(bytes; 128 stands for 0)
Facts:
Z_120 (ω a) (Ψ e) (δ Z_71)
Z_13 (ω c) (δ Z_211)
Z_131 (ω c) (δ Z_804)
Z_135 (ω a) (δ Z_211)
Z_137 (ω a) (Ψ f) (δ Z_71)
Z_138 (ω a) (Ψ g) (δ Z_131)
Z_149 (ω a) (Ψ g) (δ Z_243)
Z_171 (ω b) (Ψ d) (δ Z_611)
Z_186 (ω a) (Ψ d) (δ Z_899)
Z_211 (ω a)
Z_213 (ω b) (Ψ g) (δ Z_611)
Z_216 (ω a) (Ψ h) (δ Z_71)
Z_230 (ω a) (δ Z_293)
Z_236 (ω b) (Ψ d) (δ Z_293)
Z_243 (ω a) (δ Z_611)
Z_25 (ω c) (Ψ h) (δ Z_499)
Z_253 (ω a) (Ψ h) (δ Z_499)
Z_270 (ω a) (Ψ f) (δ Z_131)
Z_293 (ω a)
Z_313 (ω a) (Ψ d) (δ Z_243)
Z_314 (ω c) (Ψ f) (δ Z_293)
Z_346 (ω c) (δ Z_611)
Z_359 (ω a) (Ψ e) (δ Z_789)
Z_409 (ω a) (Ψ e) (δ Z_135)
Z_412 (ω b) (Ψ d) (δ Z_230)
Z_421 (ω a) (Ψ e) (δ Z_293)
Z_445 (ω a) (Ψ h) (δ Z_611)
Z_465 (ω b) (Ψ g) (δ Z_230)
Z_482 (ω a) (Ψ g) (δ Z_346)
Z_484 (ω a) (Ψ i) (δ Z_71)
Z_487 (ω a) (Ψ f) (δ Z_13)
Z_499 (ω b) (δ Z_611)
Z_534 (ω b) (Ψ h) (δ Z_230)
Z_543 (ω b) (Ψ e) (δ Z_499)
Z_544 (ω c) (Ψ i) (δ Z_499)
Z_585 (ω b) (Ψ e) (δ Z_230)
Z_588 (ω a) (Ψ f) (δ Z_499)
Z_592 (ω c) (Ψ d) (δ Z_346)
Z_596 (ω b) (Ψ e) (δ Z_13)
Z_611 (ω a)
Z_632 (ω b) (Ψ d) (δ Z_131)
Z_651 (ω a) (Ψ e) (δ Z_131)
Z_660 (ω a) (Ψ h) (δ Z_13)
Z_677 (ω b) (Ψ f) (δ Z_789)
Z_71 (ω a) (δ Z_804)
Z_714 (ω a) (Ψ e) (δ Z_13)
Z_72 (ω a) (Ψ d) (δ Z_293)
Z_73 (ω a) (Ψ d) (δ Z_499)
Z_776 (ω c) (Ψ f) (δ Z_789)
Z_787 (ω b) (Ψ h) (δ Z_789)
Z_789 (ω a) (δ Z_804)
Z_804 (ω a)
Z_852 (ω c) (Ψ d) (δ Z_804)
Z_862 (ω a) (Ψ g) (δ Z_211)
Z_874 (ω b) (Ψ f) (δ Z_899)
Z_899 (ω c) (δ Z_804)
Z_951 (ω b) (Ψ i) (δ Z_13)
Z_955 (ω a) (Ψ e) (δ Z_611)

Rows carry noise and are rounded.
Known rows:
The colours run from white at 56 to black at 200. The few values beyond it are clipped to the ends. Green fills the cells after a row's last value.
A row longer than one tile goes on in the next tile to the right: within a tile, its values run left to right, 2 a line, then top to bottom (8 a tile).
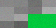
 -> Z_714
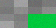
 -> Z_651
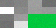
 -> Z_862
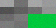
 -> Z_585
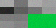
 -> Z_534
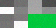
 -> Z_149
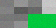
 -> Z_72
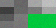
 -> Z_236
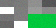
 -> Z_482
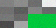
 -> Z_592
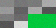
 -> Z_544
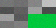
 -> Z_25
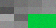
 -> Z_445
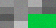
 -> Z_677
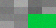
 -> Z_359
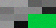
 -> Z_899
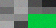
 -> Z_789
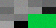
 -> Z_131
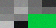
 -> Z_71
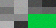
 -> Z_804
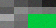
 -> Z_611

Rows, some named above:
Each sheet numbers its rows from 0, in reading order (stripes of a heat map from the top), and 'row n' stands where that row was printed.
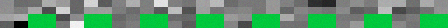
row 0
Z_13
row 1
Z_465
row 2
Z_852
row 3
Z_314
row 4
Z_409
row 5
Z_243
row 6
Z_72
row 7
Z_585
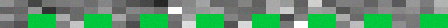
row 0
Z_346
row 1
Z_253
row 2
Z_611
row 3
Z_862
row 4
Z_73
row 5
Z_465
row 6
Z_253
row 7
Z_186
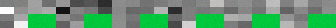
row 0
Z_862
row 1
Z_499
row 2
Z_421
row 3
Z_171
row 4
Z_660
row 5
Z_216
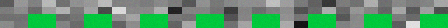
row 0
Z_186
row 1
Z_776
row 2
Z_487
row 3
Z_543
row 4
Z_632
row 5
Z_230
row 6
Z_874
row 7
Z_544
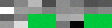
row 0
Z_138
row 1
Z_211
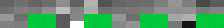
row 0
Z_955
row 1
Z_213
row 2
Z_955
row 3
Z_211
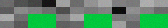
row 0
Z_611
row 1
Z_596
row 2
Z_787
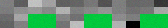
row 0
Z_951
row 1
Z_588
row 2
Z_293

